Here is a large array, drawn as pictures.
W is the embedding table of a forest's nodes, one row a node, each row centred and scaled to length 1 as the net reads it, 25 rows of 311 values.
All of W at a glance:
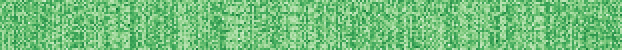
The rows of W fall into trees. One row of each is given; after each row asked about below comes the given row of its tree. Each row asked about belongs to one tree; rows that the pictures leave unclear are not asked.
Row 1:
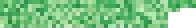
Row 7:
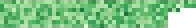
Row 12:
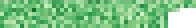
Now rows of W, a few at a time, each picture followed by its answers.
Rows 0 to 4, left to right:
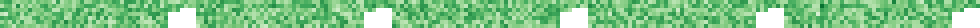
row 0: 7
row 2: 12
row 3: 1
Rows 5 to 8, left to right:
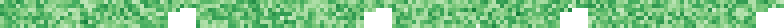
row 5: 1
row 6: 12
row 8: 1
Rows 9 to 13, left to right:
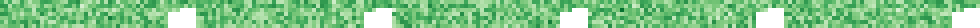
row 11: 1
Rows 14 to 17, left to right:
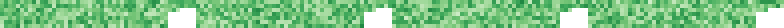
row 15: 12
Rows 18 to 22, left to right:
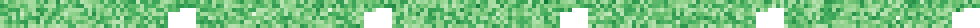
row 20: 7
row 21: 1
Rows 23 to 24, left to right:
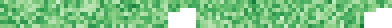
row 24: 12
